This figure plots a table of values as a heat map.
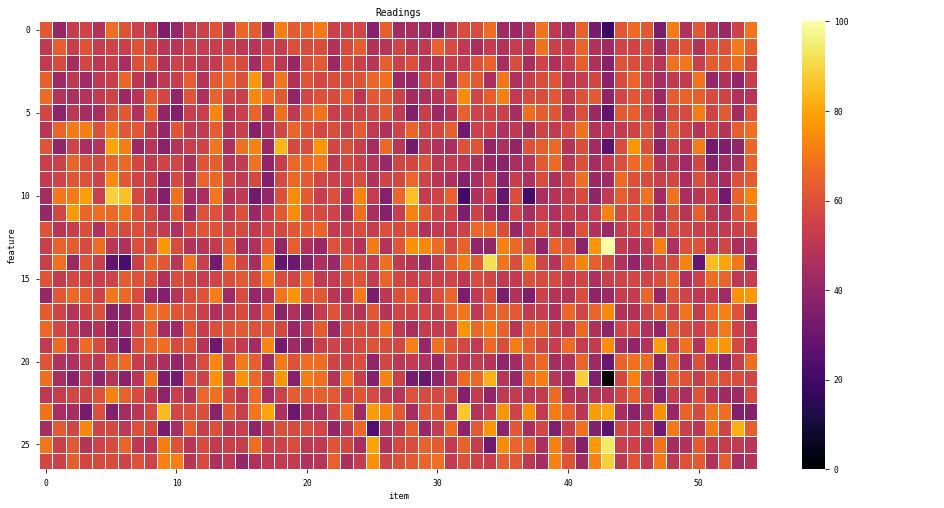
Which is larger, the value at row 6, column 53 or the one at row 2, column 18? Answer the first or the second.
the first
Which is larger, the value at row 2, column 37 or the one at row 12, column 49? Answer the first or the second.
the second
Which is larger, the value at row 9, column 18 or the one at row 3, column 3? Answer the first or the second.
the first
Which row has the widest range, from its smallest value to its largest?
21
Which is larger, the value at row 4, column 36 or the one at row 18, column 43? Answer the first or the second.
the first
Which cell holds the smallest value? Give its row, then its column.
21, 43
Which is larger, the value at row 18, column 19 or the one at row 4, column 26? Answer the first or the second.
the second
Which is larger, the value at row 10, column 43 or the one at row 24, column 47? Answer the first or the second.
the first
